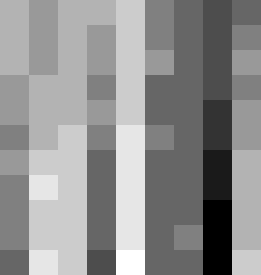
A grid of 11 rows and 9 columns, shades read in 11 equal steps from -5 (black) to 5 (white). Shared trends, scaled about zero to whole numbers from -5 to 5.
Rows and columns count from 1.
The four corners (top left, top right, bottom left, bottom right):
2 -1 -1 3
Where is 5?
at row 11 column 5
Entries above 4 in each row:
0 0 0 0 0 0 0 0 0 0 1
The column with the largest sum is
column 5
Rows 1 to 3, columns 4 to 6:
2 3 0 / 1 3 0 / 1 3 1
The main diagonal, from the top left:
2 1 2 0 3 0 -1 -4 2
